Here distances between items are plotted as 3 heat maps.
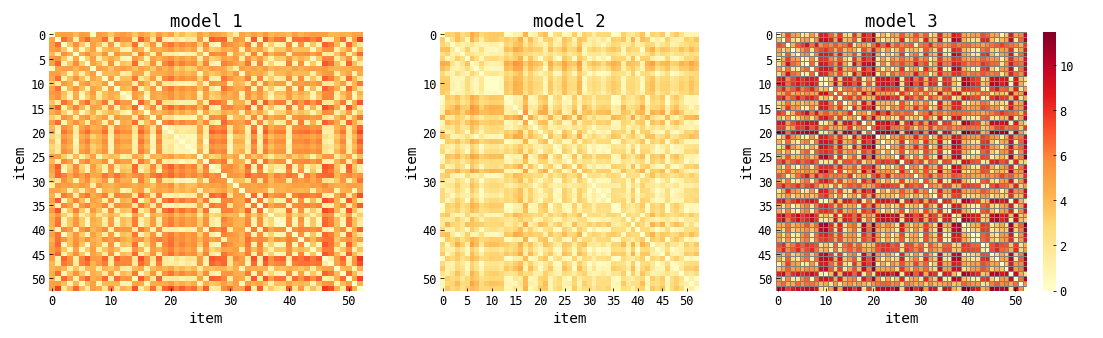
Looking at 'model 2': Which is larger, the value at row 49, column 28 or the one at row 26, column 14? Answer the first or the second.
the first
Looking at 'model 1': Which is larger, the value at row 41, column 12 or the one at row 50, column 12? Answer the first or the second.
the second
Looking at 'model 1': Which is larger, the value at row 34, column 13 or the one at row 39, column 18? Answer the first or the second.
the first
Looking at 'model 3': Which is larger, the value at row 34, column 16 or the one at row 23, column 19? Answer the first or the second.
the second
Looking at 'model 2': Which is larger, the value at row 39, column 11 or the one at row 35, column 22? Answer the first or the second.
the first
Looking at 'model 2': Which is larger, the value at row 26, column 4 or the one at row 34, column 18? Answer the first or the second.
the second
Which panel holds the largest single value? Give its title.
model 3
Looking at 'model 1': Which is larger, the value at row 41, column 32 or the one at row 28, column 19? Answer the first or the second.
the second
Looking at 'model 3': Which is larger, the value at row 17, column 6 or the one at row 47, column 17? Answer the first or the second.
the first
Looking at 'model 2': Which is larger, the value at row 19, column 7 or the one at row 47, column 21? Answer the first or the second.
the first
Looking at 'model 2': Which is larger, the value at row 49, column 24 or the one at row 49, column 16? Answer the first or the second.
the second
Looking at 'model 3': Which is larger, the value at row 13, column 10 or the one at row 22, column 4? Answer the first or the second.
the first
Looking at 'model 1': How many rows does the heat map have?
53
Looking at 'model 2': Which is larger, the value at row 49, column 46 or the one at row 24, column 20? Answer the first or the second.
the first
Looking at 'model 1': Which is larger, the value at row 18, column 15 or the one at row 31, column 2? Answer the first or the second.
the second
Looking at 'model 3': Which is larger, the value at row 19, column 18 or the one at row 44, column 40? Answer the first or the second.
the second
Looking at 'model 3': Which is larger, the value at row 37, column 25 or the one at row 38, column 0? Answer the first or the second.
the first
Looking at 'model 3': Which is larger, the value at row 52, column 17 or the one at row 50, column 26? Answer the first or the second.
the first
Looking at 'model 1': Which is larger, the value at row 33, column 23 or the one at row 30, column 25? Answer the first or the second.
the second
